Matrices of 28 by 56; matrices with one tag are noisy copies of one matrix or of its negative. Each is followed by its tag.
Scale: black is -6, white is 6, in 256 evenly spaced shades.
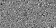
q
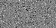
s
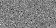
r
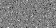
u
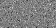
u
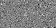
q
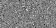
s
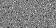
u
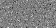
u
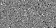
q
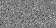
r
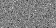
u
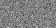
u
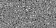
s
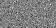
u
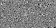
q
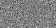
u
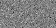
r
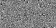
q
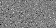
r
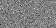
r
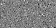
q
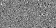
q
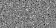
s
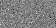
r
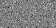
u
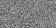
r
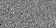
r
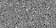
s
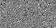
q
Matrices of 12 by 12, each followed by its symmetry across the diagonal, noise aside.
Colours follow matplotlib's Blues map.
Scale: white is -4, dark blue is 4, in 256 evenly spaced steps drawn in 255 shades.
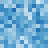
neither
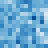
neither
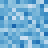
neither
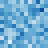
antisymmetric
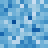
neither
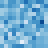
antisymmetric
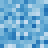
antisymmetric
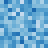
neither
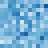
neither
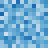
antisymmetric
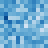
neither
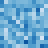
neither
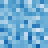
antisymmetric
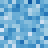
antisymmetric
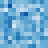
antisymmetric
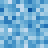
antisymmetric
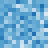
neither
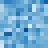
antisymmetric
